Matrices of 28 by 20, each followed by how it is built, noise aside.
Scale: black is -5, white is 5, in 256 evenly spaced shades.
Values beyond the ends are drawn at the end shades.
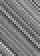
Toeplitz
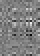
low rank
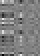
low rank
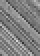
Toeplitz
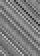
Toeplitz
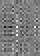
low rank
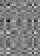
low rank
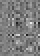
low rank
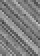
Toeplitz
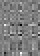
low rank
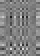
low rank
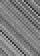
Toeplitz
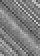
Toeplitz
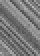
Toeplitz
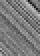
Toeplitz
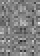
low rank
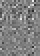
low rank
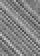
Toeplitz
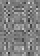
low rank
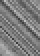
Toeplitz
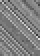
Toeplitz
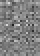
low rank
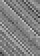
Toeplitz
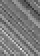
Toeplitz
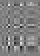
low rank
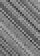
Toeplitz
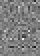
low rank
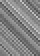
Toeplitz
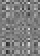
low rank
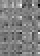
low rank
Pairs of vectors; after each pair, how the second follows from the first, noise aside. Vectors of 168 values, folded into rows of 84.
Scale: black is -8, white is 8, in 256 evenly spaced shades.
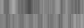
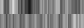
scaled up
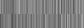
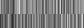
scaled up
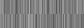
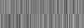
shuffled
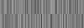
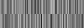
scaled up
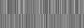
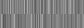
shuffled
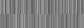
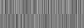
sign-scrambled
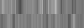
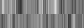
scaled up
